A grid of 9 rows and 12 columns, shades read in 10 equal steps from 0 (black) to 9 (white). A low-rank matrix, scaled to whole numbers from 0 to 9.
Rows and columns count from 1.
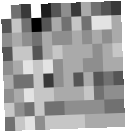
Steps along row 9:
up up down up same same same down same same same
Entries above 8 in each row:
2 0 0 0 0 0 0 0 0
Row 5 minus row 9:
1 -1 0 2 1 -2 -1 -1 -1 -1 0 0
